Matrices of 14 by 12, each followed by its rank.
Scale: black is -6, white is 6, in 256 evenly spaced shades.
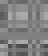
one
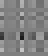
one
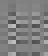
one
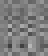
two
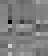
two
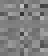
two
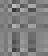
one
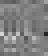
two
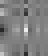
one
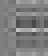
one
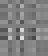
one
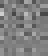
two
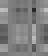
one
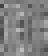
two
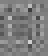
two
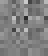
two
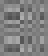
one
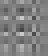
one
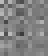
two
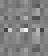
two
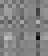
two
